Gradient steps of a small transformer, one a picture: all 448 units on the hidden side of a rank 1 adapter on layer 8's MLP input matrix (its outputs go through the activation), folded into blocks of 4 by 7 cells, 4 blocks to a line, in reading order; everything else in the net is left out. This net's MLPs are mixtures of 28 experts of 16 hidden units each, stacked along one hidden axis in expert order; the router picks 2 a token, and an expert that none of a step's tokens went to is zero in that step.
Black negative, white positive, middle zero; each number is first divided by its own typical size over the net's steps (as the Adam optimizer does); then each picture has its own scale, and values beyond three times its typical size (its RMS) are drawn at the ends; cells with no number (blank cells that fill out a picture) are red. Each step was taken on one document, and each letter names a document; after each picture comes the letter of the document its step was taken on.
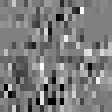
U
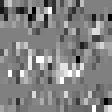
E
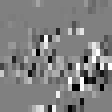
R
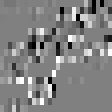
U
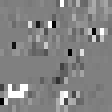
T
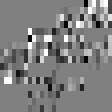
U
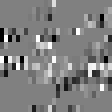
R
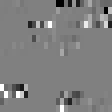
T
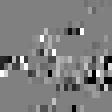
R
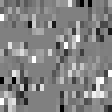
E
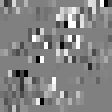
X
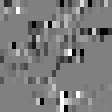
T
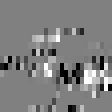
R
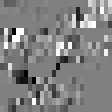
U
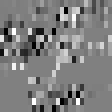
U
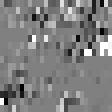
X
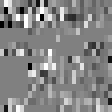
E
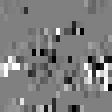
R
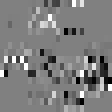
R
